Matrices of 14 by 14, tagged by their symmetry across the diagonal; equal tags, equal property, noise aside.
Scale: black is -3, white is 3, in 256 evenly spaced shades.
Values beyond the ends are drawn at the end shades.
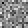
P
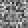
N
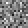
N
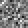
P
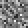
P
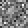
P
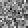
N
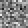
N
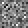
P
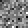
P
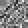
P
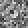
P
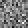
N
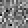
N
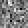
N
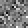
P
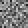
P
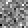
N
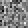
N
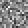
P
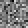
N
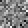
P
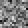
N
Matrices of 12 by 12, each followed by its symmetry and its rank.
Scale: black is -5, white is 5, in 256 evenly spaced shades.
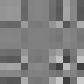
symmetric, rank one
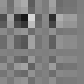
neither, rank one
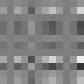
neither, rank one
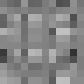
neither, rank two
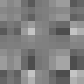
symmetric, rank one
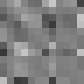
antisymmetric, rank two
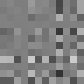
antisymmetric, rank two
